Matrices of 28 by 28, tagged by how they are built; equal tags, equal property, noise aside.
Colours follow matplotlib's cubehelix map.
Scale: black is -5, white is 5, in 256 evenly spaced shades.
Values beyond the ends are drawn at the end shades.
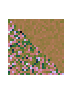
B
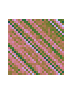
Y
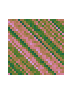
Y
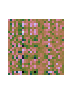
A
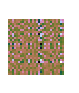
A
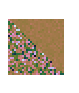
B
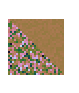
B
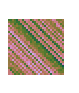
Y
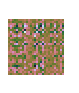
A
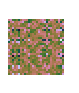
A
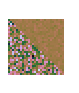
B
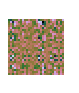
A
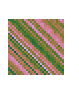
Y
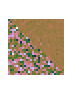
B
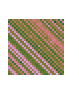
Y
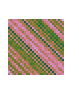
Y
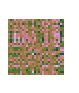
A
